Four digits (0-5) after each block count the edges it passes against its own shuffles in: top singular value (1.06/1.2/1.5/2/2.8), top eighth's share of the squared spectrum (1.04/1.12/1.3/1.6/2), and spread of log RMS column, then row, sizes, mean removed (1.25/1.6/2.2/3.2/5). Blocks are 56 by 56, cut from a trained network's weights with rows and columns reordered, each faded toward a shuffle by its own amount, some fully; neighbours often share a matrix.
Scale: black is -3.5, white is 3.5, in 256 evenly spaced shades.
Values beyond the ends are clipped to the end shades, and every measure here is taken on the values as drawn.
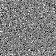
2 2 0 2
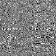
3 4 2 2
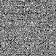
3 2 0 1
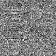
3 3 0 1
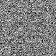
3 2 0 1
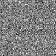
3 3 1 1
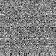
3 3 0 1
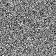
0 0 0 0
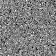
0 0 0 0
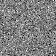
0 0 0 0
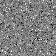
0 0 0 0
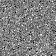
0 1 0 0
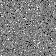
0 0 0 0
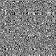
3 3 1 2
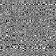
4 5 1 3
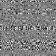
4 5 1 4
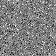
0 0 0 0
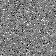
1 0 0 0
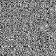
3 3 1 2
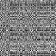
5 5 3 3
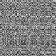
4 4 2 3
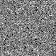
2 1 0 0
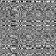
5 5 1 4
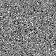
1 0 0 0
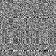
4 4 0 2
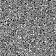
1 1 0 0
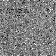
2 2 0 1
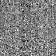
2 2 0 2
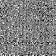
2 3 0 2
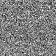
1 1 0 0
